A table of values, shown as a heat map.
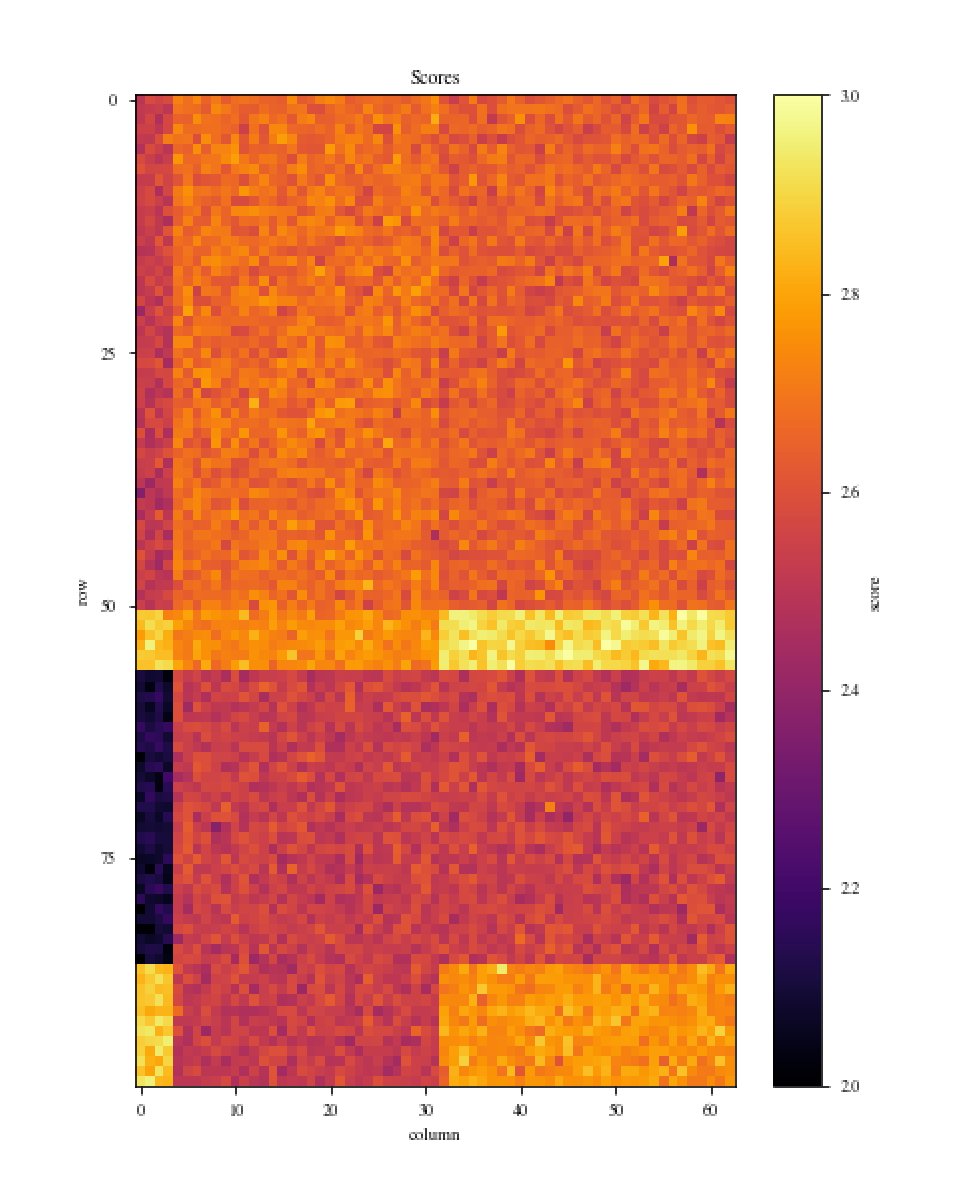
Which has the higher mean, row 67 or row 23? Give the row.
23
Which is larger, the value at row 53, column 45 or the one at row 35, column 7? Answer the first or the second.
the first
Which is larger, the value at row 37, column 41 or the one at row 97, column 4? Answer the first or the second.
the first
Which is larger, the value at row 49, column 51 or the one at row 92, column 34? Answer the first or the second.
the second
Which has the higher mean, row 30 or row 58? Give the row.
30
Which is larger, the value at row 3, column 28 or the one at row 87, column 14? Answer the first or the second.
the first
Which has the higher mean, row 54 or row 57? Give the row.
54
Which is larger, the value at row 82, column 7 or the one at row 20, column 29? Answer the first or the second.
the second
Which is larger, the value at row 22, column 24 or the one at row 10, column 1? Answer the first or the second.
the first
